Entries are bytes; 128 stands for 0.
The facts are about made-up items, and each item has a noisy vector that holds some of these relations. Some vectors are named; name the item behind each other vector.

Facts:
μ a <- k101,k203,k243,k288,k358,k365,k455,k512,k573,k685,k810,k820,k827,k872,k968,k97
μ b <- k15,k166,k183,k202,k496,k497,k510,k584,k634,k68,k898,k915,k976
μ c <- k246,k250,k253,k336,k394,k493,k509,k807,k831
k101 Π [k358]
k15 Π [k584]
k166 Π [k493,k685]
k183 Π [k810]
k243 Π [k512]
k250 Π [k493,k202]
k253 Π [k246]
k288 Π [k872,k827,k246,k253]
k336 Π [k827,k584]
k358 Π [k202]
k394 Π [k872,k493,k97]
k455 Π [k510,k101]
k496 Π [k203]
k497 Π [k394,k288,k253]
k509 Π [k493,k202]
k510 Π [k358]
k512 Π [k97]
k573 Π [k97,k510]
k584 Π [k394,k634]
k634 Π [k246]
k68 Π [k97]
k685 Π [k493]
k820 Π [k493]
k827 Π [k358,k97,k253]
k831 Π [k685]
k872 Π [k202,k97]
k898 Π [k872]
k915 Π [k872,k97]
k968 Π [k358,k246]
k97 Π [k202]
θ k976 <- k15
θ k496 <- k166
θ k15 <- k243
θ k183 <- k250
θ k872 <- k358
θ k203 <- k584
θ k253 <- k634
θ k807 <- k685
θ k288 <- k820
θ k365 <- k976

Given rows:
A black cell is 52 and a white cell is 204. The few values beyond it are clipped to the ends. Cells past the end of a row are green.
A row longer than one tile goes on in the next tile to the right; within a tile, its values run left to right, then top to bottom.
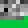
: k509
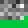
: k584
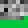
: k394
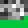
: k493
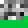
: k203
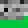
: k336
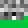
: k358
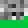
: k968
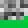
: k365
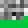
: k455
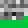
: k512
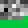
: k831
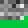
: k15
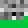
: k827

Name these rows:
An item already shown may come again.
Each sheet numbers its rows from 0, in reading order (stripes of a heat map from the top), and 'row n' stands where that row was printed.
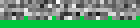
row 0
k243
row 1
k497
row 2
k203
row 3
k872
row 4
k915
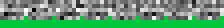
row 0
k820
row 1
k807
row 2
k810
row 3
k243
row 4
k510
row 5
k97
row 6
k166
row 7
k243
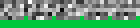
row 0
k202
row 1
k203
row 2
k831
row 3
k101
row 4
k512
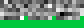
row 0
k183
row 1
k584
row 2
k685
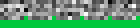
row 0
k246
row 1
k976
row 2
k512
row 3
k496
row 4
k634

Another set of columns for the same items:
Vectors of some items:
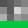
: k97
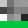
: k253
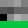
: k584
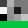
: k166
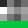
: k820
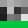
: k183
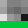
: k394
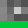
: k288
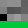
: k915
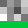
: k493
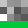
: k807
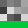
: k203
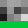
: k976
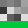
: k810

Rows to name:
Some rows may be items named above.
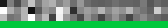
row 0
k685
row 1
k246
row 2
k831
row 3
k243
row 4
k243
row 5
k827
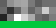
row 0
k202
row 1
k101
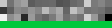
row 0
k253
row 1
k512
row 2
k872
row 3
k336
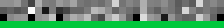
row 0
k15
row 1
k166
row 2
k634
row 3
k365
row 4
k336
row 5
k394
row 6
k827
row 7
k336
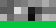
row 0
k358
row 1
k510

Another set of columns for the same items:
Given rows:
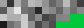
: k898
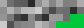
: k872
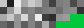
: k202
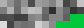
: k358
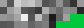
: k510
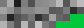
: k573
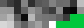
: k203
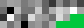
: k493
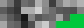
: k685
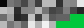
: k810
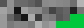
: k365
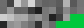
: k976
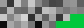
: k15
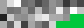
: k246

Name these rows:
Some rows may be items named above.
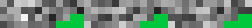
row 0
k510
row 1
k872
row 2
k358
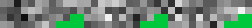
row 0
k820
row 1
k510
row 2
k807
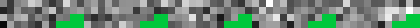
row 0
k166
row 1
k101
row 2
k510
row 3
k634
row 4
k336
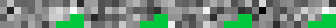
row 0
k394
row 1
k827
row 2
k97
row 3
k831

